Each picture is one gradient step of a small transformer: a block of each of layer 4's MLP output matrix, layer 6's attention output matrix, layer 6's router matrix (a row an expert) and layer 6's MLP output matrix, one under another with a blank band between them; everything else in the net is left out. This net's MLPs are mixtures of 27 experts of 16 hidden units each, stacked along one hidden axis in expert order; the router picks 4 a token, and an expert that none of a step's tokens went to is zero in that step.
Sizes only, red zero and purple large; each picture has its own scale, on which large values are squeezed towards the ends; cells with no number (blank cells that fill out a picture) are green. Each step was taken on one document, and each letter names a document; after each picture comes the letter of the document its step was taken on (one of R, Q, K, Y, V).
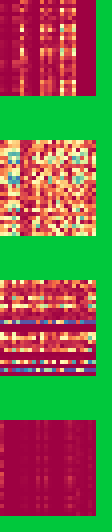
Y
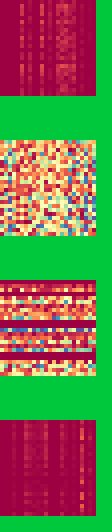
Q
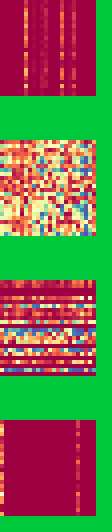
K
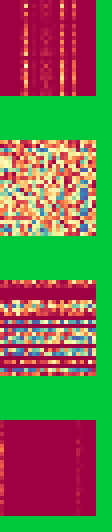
K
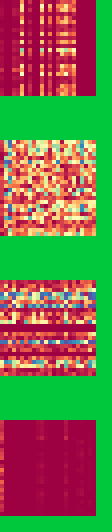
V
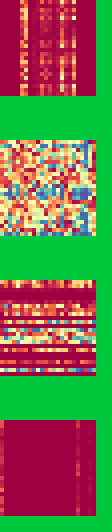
K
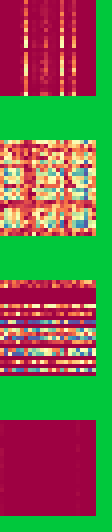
K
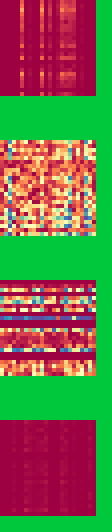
Q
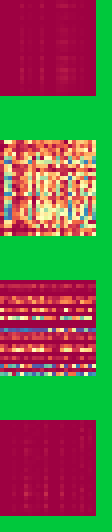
Q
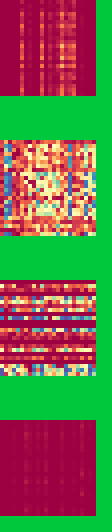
Q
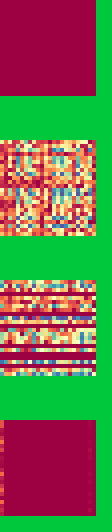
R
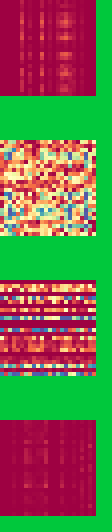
Q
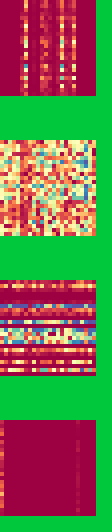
K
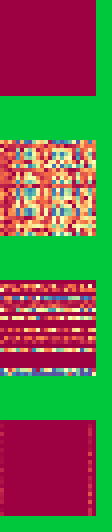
R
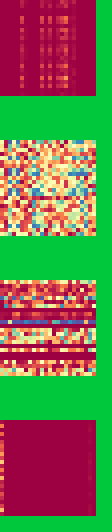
Y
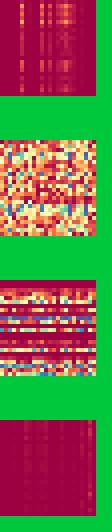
Q
